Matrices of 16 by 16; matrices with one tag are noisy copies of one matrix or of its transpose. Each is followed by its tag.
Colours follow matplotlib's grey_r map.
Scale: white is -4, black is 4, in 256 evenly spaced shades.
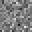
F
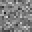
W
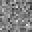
W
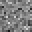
W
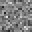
W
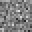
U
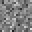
F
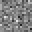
U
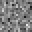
W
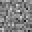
U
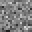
W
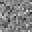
F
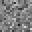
F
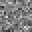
W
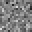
W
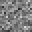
W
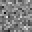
W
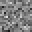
W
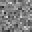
W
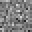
U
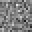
U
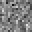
W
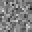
W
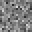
W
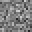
U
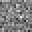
U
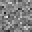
W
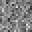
W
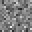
F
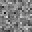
W
